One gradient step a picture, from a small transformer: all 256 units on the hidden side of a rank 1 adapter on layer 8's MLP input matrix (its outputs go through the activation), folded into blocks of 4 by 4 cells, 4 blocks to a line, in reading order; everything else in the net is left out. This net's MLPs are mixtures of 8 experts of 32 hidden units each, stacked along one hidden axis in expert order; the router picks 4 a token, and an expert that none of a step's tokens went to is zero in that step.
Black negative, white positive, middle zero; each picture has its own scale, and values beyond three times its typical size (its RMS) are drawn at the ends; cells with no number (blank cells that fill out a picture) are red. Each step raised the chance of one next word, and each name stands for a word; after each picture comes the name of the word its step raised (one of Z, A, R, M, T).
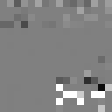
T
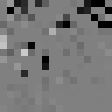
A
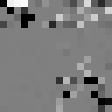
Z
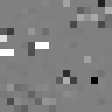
Z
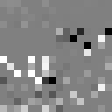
T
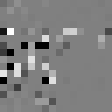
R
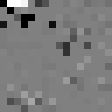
Z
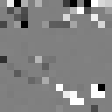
T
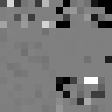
A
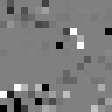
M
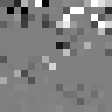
M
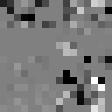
Z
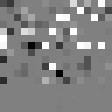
M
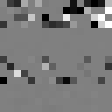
R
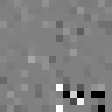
A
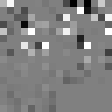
T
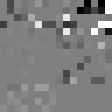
R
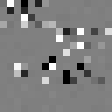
A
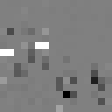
Z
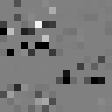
R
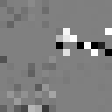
T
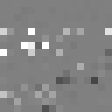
T
